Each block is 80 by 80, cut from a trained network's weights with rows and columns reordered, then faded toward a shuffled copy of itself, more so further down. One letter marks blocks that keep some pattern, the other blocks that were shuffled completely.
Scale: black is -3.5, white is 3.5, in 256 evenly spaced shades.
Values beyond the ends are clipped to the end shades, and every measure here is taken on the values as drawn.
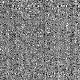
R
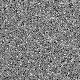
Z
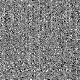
R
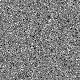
Z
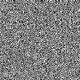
R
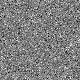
Z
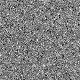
Z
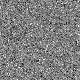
Z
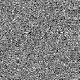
R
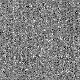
R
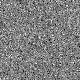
Z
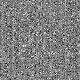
R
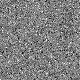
Z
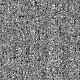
R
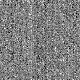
R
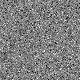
Z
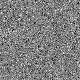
Z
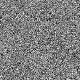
R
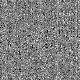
R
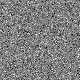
Z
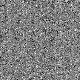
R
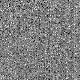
R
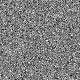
Z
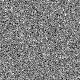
Z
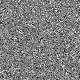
Z
